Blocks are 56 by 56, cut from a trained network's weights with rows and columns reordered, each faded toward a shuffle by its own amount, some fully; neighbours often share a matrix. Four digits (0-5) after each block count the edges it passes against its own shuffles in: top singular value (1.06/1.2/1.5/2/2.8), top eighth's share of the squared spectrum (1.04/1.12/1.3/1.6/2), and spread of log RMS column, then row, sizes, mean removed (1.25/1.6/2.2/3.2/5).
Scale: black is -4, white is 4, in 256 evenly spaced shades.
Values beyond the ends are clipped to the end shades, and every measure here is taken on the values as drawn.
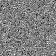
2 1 0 0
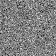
0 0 0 0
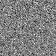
0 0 0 0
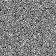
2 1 0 0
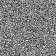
0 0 0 0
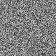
0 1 0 0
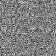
3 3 1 2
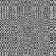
5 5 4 2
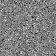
1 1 0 0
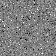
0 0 0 0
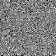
3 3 1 1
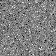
0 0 0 0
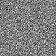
3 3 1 0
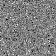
2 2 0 0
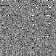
3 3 1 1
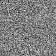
2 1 0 0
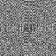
4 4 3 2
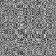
4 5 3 2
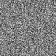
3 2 1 0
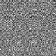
4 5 2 3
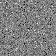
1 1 0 0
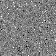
1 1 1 0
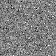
2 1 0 0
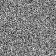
2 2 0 0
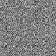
4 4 2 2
